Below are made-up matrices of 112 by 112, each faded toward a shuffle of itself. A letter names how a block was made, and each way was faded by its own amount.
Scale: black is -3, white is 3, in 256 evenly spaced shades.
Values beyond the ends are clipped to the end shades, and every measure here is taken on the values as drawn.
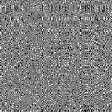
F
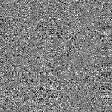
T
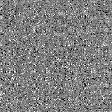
T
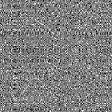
F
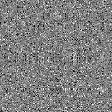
T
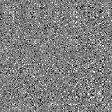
T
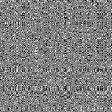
F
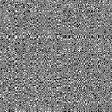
F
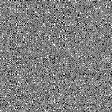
T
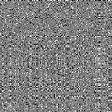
F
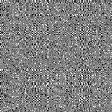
F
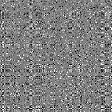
F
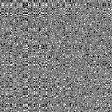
F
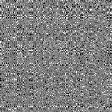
F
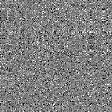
T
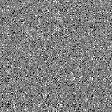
T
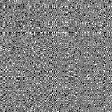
F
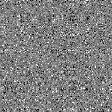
T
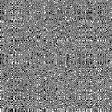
F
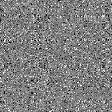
T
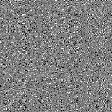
T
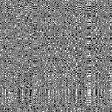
F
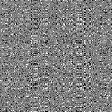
F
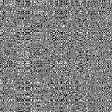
F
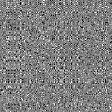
F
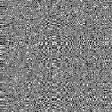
F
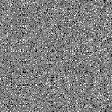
T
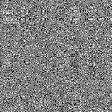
T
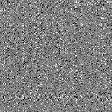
T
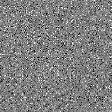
T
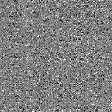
T
